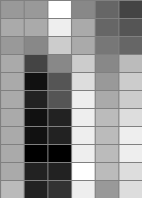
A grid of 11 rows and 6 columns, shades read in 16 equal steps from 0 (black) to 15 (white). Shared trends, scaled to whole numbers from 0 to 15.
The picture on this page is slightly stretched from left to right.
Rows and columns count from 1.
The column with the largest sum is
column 4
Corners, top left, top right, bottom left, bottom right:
9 4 11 13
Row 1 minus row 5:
-1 8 10 -5 -3 -8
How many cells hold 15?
2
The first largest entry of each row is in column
3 3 3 4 4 4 4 4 4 4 4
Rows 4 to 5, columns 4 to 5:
12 8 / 13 9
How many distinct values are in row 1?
5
